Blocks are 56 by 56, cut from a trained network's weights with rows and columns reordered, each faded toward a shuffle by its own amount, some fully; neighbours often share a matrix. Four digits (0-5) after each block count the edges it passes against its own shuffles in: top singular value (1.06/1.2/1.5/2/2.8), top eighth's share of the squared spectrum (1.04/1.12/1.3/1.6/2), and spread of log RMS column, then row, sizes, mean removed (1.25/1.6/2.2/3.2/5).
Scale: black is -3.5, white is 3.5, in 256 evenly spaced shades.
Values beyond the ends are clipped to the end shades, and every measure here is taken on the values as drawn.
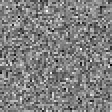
2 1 0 0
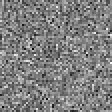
0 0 0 0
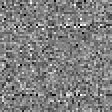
3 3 0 2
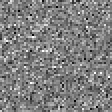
0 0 0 0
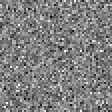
0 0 0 0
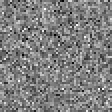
1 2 0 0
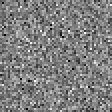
1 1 0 0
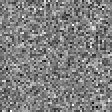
1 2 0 0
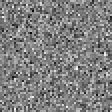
0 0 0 0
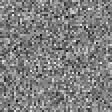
1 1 0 0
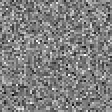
2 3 0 0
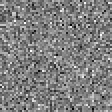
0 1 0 0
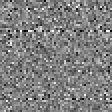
3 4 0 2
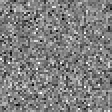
1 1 0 0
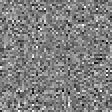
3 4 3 2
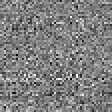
3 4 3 2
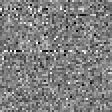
3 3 0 2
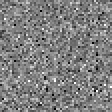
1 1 0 0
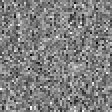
3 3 1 0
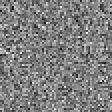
3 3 1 0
